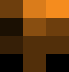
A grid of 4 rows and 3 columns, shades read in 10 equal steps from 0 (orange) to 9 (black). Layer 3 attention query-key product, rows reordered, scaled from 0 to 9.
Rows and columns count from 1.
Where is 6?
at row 3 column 2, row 3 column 3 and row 4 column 2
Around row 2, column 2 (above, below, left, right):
1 6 8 5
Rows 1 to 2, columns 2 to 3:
1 0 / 4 5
